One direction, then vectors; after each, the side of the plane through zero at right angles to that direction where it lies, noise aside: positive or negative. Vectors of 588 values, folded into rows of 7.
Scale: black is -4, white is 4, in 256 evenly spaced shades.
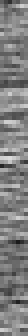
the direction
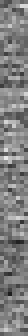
positive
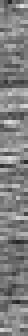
positive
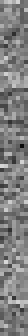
negative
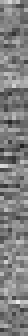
negative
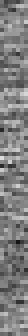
positive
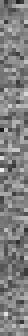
positive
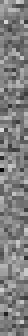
negative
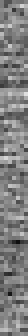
positive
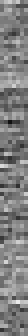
negative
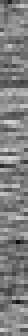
positive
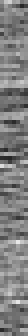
negative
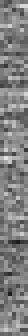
positive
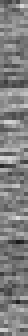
positive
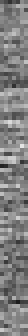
positive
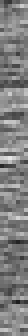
positive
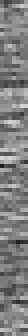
positive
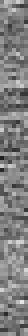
negative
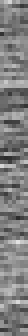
negative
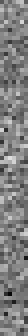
positive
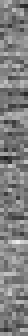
negative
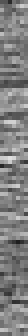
positive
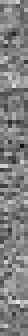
negative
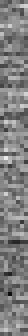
positive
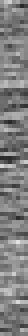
negative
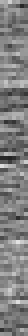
negative
